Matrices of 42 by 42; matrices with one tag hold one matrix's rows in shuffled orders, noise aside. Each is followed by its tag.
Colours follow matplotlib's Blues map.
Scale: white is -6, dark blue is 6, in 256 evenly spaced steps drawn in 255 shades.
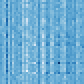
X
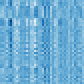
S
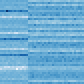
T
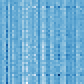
X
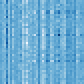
X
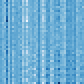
X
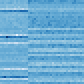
T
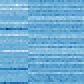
T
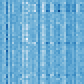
X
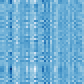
S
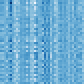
S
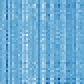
X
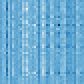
X
